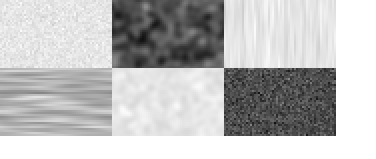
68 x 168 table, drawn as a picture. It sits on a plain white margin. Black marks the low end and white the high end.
The table splits into 2 rows of 3 panels. Panel 1,1: very high, fine-grained, faint in contrast. Panel 1,2: low, blotchy. Panel 1,3: very high, streaked downward, faint in contrast. Panel 2,1: high, streaked across. Panel 2,2: very high, blotchy, faint in contrast. Panel 2,3: low, fine-grained.
